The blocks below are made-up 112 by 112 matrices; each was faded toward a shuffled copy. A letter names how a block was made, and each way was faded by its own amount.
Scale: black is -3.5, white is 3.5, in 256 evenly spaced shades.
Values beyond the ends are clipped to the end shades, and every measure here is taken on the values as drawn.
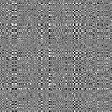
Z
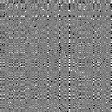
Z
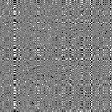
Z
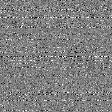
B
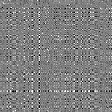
Z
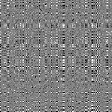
Z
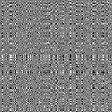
Z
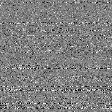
B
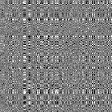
Z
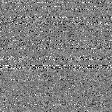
B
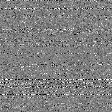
B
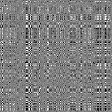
Z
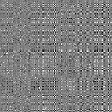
Z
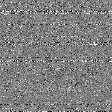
B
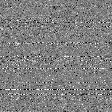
B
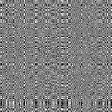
Z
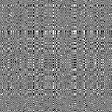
Z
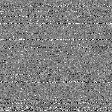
B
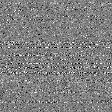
B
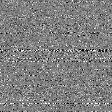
B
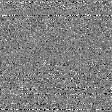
B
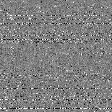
B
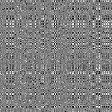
Z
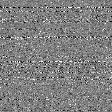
B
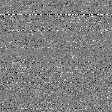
B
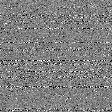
B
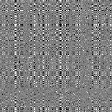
Z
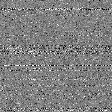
B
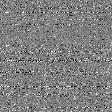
B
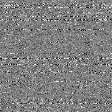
B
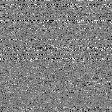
B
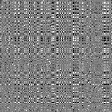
Z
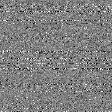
B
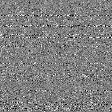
B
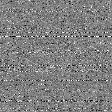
B
